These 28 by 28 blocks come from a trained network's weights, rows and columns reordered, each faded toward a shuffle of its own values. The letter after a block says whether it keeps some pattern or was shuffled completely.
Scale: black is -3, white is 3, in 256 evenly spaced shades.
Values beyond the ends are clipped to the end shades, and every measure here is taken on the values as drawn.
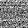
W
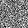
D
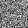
D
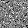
D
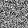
D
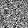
W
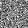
D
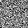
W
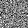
D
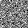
D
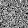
D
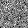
D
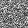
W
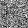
W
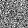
D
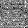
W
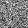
D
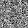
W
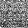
W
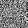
W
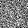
D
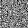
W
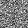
D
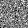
D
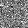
D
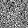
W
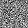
D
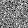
D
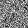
D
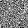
D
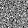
D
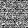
W
